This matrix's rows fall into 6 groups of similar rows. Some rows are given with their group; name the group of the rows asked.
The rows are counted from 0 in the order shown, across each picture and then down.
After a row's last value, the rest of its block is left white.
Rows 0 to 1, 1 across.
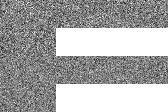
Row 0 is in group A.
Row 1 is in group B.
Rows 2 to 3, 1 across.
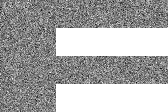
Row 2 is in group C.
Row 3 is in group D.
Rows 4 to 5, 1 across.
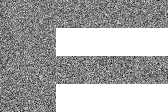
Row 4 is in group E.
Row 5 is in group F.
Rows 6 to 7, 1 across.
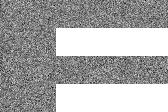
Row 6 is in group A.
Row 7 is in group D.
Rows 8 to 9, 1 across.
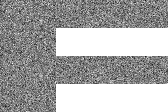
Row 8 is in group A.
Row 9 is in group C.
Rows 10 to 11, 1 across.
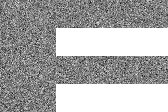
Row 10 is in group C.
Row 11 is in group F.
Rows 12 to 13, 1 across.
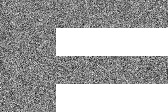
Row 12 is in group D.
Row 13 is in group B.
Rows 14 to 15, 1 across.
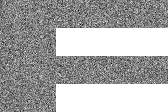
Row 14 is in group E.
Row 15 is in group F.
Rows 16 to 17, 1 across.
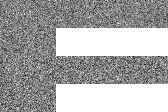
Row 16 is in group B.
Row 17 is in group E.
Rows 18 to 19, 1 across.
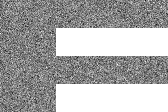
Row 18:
D
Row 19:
B
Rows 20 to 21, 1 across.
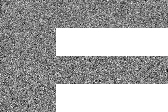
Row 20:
A
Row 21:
B
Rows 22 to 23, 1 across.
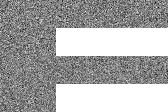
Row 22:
F
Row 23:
B
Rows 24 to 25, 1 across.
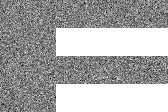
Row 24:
F
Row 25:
E
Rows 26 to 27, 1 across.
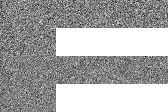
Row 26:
E
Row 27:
D
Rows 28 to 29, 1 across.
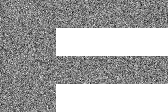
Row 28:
B
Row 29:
E
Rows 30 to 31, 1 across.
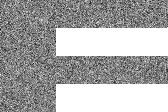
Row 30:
C
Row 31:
B
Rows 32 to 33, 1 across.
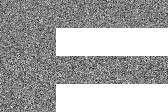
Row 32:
F
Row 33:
B
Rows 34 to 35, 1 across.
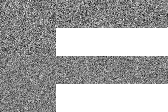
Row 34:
C
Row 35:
F
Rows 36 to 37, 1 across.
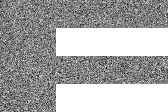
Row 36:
E
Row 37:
F
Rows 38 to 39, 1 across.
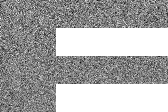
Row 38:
B
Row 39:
E
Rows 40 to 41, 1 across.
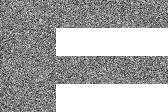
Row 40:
A
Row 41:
D
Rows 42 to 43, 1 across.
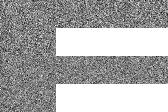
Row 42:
D
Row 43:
D
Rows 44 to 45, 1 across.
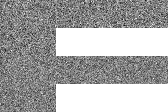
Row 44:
C
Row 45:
E
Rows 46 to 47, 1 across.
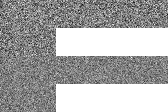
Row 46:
E
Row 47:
E
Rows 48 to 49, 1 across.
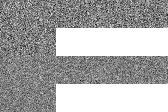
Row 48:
C
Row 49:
E
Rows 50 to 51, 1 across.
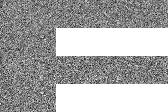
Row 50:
E
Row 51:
E
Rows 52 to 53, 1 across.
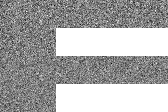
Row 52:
E
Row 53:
F
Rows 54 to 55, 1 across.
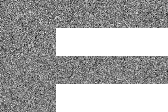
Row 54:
B
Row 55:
B
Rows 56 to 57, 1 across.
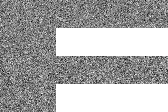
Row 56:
F
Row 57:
D
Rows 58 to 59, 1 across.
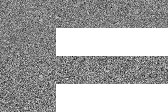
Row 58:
F
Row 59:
F
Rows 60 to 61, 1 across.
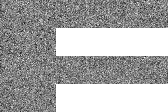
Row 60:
A
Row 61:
A
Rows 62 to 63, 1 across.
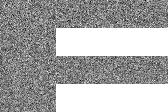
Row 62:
C
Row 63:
E
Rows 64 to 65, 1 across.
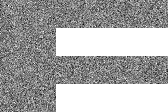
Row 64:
D
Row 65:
B
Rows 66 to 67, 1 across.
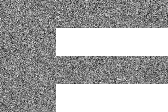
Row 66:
B
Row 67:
B
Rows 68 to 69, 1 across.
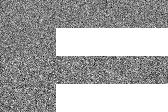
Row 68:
F
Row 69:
A
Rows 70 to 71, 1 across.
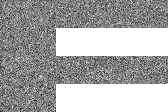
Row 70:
C
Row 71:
A
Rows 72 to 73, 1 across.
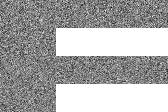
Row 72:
F
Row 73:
B
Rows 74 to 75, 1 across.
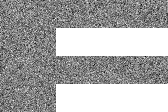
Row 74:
B
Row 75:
A
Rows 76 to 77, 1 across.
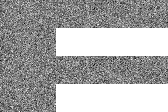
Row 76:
A
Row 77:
A
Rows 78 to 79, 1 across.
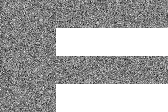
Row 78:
C
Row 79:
D
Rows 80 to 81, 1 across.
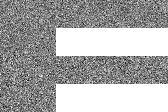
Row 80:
F
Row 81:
D
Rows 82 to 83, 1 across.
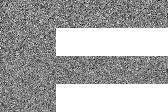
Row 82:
E
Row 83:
B
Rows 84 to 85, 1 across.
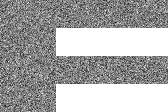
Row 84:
F
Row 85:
C
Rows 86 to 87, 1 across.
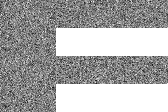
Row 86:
C
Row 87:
C
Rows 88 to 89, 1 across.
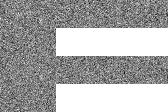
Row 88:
B
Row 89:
F
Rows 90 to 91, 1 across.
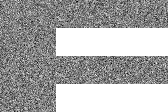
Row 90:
B
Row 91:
F
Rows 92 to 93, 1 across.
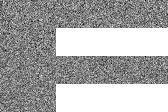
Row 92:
D
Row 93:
F
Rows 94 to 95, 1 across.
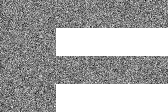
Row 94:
D
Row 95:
A
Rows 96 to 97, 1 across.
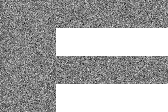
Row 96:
D
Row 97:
C
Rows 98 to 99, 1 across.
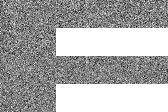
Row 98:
D
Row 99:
B
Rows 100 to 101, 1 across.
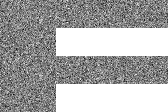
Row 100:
F
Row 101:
C
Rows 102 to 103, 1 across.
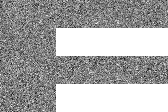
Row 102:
E
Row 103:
B
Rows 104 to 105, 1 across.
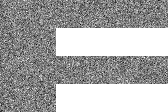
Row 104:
E
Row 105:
A
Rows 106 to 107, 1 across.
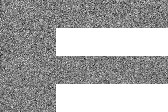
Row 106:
A
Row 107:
A
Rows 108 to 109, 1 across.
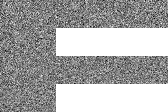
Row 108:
D
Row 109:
D
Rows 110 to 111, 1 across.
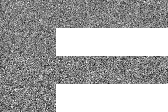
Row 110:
A
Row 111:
A
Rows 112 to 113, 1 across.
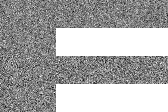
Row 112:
B
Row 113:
D
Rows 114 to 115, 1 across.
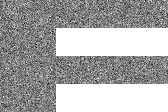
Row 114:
D
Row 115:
C
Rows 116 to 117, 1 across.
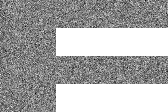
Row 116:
D
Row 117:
B
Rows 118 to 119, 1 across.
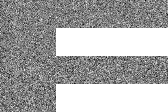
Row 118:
D
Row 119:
B
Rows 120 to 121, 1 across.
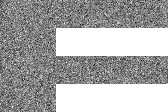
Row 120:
E
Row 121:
A
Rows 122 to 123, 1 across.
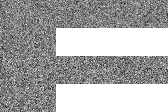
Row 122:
B
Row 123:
D
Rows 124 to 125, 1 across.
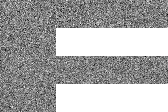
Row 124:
C
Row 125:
A
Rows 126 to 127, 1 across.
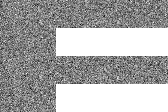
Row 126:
E
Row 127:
E
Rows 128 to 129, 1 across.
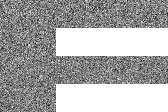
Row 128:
B
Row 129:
A
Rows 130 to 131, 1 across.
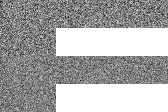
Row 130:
E
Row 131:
E
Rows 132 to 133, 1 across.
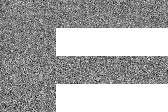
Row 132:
A
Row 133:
C
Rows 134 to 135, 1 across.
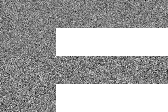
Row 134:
D
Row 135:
B
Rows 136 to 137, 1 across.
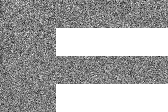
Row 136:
A
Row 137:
E
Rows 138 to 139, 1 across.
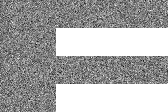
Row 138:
D
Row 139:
C
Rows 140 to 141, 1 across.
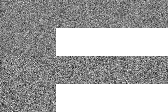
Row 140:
A
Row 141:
B
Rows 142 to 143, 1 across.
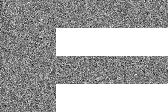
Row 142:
D
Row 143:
C
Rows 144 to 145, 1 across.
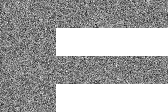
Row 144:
C
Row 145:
E
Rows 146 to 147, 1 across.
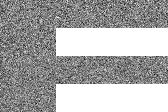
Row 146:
F
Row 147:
D
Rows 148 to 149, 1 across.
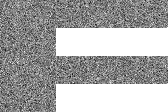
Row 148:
C
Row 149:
C
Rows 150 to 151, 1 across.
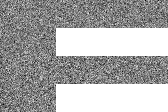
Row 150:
F
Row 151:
E
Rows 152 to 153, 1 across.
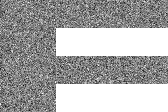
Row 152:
A
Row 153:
C
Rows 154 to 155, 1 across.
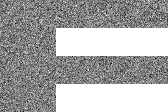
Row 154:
F
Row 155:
F
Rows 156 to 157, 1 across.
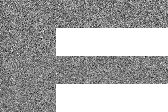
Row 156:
D
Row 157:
D
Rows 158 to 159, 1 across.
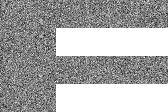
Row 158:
A
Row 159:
D
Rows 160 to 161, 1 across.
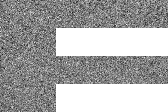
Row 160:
B
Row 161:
A
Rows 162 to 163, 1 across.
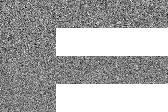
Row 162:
C
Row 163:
E
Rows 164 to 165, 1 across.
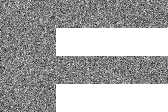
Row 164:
C
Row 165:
A
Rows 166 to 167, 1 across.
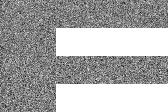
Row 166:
A
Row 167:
C
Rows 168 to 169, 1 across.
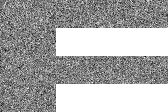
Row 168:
C
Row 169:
A
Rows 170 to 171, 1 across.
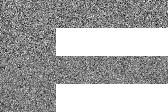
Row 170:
D
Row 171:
A
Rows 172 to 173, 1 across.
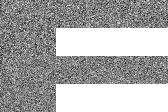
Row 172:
A
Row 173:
D
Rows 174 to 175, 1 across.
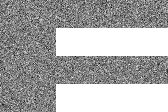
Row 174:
F
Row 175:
B
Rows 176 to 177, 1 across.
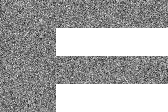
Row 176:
A
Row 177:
B
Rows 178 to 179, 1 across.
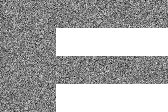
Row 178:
D
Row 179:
F
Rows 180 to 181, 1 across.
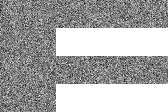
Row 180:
D
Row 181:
C
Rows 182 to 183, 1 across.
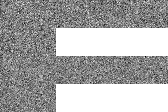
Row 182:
A
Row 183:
D
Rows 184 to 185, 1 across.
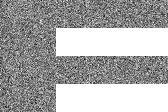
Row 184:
E
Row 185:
D
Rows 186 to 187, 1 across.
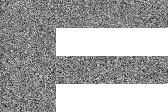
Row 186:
A
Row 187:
C
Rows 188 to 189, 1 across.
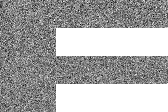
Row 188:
E
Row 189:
C
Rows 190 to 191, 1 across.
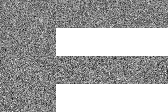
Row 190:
C
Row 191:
B
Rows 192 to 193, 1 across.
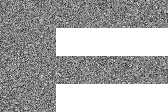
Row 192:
F
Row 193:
F
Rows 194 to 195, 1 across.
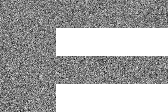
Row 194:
B
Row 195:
F
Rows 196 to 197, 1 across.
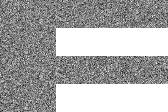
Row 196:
F
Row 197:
F
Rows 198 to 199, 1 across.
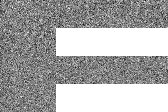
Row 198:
A
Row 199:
D
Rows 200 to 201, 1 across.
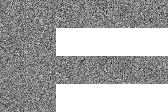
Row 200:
F
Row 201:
F
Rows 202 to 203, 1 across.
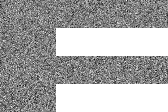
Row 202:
B
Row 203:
B
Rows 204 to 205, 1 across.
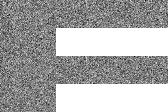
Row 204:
D
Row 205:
D
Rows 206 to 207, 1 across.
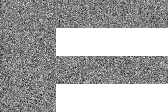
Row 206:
A
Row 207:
D
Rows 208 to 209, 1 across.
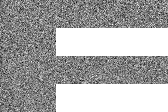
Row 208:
F
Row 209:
E
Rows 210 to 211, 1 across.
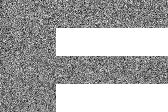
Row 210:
E
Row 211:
B
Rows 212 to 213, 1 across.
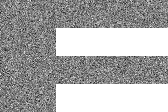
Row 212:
C
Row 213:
D
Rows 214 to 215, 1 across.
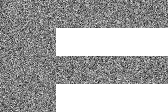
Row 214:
E
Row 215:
B
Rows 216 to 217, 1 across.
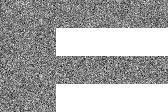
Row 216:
A
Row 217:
F
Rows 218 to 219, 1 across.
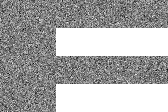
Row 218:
F
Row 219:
B
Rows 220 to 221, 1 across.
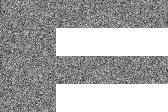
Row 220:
A
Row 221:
D
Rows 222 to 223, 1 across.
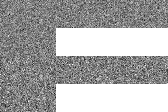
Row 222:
F
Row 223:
C
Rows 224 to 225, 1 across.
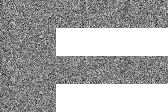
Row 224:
D
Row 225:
D
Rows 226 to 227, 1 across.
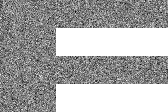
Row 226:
D
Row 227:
B
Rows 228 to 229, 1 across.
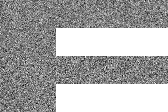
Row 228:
D
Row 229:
F
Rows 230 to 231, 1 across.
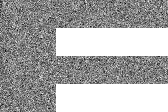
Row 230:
D
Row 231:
E
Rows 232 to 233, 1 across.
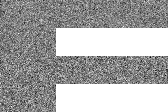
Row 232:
A
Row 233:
B
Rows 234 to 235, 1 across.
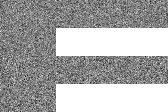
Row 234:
B
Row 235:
D
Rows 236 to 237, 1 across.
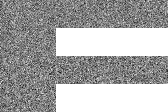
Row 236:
D
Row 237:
C
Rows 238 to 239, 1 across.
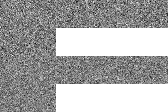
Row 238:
B
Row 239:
E
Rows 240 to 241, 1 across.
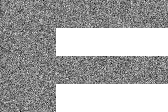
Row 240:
A
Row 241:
F
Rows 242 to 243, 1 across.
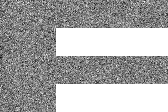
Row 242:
A
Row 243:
E
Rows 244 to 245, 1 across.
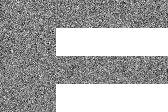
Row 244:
A
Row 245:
B
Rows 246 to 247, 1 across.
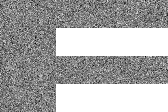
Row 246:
B
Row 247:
D
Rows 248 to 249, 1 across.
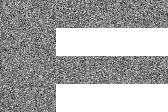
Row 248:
C
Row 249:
A
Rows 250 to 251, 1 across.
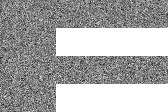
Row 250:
C
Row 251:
E
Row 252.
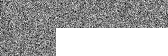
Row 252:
D
